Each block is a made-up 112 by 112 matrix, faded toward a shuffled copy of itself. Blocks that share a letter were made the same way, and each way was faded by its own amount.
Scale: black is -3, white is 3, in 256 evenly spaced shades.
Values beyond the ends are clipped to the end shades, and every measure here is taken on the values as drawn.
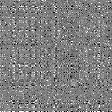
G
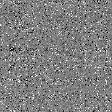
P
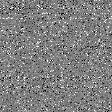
P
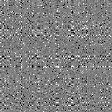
G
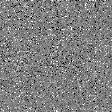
P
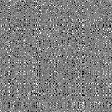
G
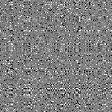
G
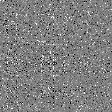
P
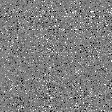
P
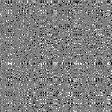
G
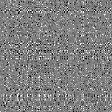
G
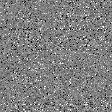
P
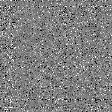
P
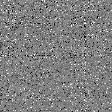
P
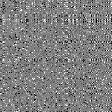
G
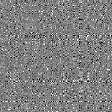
G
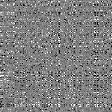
G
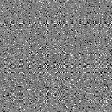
G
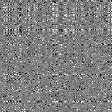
G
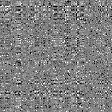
G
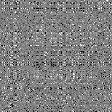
G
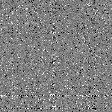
P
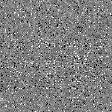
P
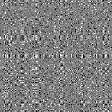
G
